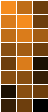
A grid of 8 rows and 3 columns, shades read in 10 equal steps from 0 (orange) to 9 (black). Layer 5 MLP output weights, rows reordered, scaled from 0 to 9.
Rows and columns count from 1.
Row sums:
7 6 6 12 14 15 17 21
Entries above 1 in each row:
2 1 2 3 2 3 3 3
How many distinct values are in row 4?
3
